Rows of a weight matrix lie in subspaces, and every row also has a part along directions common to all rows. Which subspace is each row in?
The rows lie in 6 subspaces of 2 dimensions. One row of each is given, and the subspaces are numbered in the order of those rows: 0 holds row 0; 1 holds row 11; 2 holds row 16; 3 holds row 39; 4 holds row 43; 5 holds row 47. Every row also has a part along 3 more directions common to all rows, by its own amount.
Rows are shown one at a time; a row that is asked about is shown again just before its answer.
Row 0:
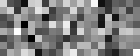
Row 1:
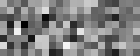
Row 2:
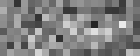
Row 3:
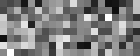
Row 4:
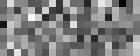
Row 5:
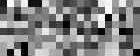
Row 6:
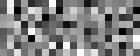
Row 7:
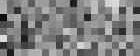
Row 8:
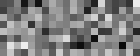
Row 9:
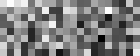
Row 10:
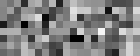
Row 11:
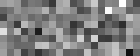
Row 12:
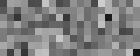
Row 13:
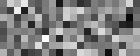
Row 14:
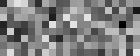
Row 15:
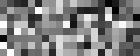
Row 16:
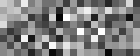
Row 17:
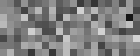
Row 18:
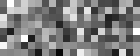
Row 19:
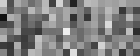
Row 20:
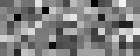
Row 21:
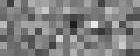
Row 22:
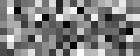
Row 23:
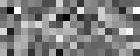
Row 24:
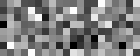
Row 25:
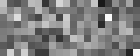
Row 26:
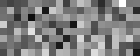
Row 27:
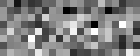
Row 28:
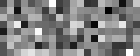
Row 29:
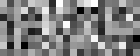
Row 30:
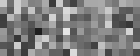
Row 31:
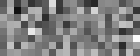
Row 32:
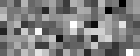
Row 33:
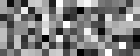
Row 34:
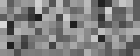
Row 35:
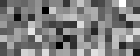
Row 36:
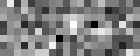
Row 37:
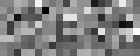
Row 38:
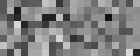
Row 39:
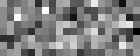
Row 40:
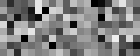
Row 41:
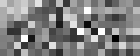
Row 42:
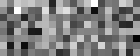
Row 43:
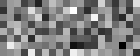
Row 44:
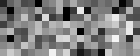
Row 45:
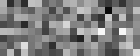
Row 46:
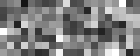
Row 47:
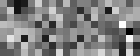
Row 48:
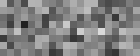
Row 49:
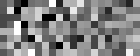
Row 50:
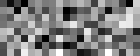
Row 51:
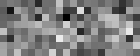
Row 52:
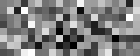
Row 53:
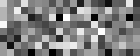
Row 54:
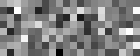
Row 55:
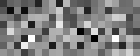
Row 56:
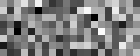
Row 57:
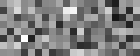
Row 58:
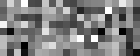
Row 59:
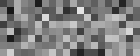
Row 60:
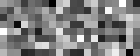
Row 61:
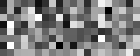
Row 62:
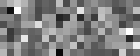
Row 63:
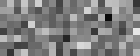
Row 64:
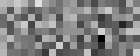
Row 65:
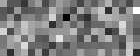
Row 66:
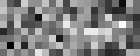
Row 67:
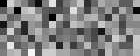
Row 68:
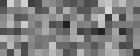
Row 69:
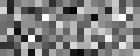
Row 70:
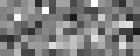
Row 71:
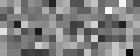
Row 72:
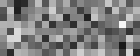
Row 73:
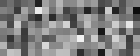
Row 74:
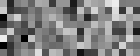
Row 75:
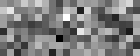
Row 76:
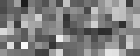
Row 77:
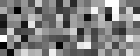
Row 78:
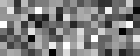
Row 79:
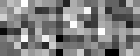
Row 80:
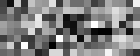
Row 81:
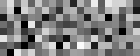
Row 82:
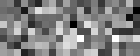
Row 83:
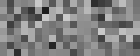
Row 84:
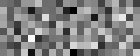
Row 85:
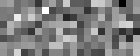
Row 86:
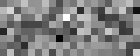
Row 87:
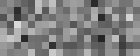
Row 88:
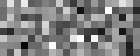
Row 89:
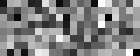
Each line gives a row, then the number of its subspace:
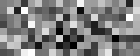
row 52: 2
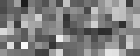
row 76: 1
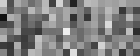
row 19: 4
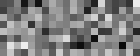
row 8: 4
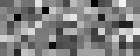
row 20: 3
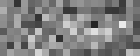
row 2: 1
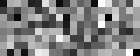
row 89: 0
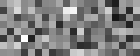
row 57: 4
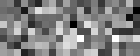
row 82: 2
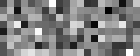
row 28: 1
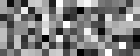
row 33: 2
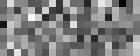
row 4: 3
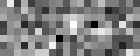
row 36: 1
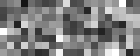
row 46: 1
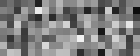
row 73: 5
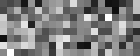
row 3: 4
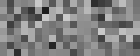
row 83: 3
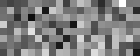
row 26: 3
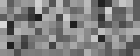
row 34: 3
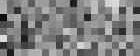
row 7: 4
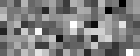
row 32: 1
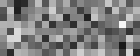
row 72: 5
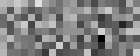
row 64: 3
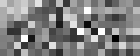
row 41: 2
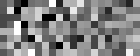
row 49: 0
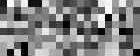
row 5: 0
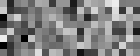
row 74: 4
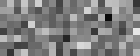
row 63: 4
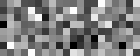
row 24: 4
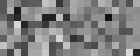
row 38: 0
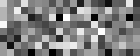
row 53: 2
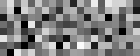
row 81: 4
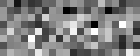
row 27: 1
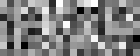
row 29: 2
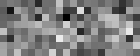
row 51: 5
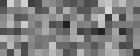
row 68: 0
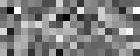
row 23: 5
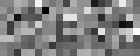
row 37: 3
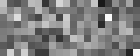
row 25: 0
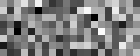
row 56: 4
